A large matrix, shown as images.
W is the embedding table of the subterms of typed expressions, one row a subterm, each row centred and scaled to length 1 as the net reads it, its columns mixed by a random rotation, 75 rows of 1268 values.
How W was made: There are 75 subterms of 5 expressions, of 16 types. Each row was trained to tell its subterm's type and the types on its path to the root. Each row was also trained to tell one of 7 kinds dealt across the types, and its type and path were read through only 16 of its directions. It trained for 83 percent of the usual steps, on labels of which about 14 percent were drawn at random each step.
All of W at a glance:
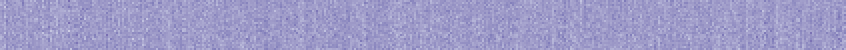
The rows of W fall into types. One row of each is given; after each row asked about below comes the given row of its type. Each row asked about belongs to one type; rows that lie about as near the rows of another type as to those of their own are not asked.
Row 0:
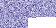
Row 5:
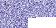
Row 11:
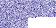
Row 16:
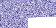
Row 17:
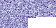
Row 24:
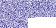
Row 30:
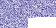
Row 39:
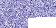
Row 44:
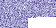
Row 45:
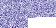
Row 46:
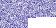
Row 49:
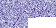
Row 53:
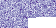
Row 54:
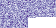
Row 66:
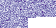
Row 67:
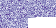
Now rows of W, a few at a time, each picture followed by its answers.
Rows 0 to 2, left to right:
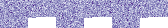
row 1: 11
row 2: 0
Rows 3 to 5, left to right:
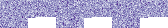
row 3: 17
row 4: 45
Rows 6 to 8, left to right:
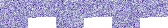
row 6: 0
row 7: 24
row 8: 53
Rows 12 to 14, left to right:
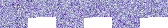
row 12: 5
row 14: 46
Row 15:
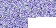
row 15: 44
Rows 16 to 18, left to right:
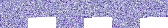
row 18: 5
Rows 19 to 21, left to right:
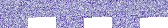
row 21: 39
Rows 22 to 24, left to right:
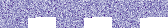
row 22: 5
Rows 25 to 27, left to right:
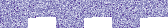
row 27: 0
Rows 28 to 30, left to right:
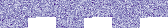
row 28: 44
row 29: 44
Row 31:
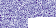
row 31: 67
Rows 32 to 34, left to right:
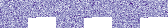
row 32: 0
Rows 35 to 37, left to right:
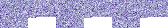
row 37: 45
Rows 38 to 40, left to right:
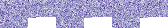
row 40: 24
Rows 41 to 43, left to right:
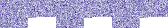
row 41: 49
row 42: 17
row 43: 30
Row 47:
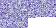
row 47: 5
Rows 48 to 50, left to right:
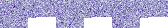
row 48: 39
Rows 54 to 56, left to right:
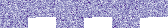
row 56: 66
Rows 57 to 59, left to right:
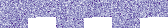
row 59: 17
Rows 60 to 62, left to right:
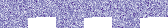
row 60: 30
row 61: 49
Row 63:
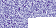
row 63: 24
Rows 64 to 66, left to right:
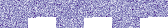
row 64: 44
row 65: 30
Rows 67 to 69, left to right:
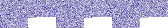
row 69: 30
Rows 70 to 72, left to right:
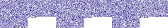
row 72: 45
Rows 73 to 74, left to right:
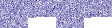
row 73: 66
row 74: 66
